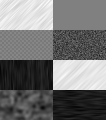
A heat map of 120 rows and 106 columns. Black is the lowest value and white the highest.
The table splits into 4 rows of 2 panels. Panel 1,1: very high, slanting up to the right, faint in contrast. Panel 1,2: middling, flat. Panel 2,1: middling, checkered, faint in contrast. Panel 2,2: low, fine-grained. Panel 3,1: very low, streaked downward, faint in contrast. Panel 3,2: very high, slanting up to the right, faint in contrast. Panel 4,1: low, blotchy. Panel 4,2: very low, streaked across, faint in contrast.
